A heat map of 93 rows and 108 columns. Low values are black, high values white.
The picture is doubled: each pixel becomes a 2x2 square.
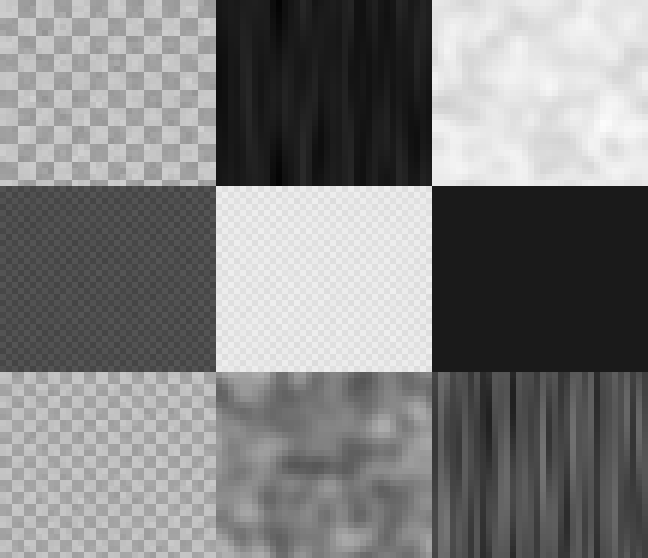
The table splits into 3 rows of 3 panels. Panel 1,1: high, checkered. Panel 1,2: very low, streaked downward, faint in contrast. Panel 1,3: very high, blotchy, faint in contrast. Panel 2,1: low, checkered, faint in contrast. Panel 2,2: very high, checkered, faint in contrast. Panel 2,3: very low, flat. Panel 3,1: high, checkered. Panel 3,2: middling, blotchy. Panel 3,3: low, streaked downward.
